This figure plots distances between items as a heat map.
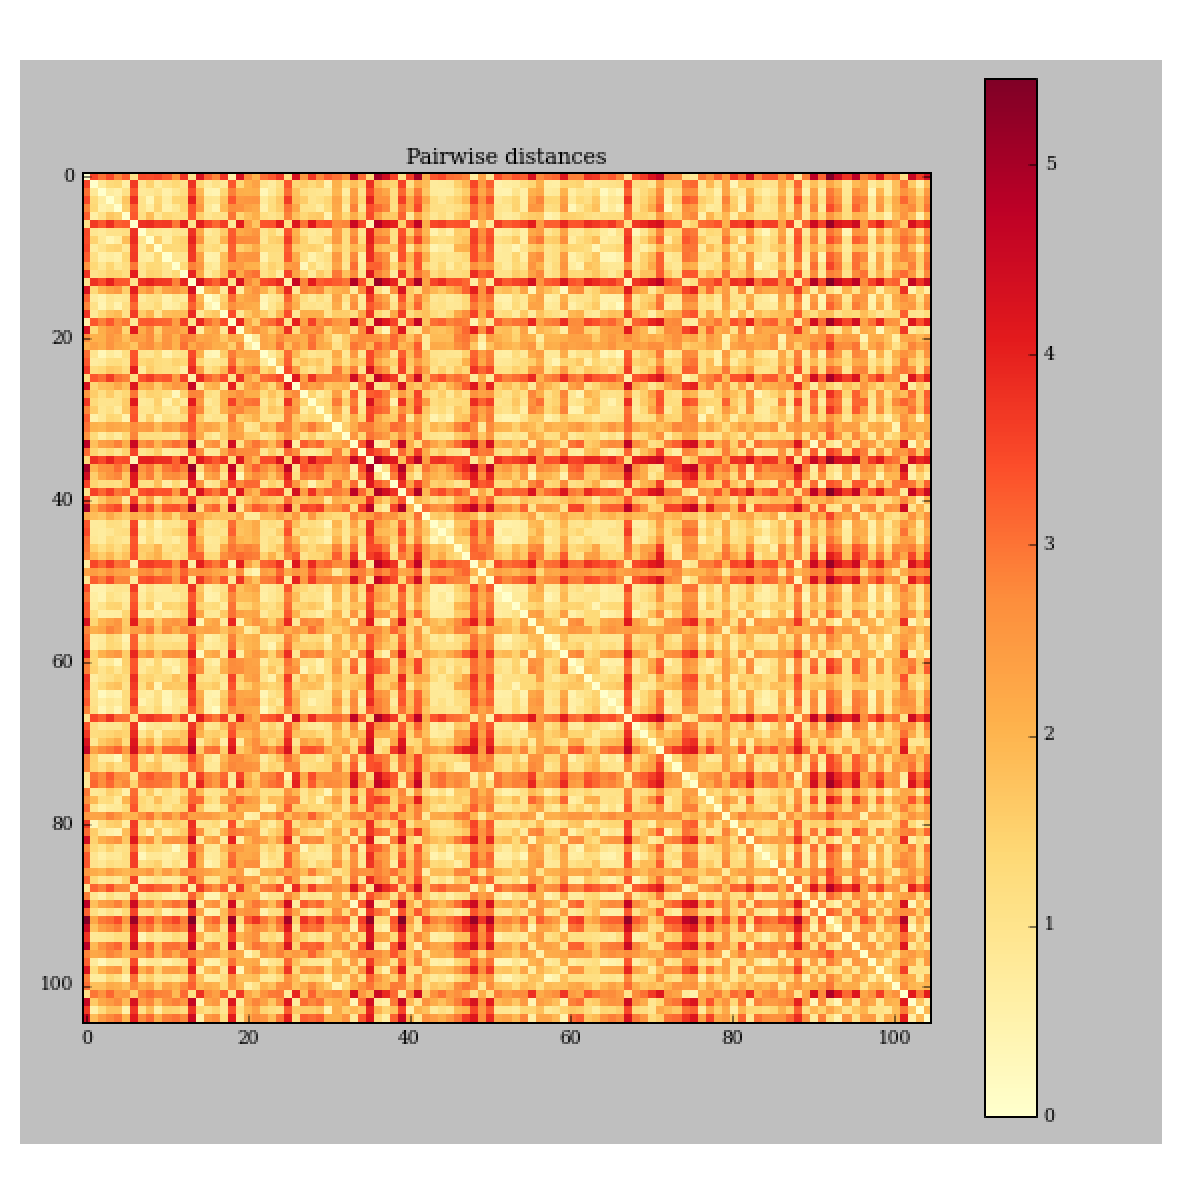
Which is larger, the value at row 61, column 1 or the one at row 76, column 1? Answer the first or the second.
the first
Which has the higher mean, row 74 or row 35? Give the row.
35
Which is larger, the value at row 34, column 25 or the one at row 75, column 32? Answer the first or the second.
the first
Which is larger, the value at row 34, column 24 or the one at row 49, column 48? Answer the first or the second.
the second
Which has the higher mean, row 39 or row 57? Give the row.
39
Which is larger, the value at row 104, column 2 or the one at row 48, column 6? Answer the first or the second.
the first
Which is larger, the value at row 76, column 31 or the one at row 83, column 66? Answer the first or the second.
the first
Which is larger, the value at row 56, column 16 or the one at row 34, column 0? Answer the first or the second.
the second
